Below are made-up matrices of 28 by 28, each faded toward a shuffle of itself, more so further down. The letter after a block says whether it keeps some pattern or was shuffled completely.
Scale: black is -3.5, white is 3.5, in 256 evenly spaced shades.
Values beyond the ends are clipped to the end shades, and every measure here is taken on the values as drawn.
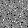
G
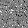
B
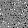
G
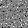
G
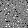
G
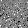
G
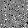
B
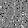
B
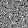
G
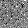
G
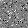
G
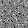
G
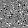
G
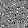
B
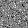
G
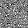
B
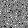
G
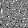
G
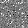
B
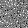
G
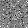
G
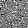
B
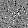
B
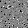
B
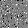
B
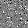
B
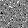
B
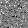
G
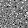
G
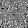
B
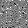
B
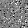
B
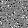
G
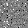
B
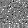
B
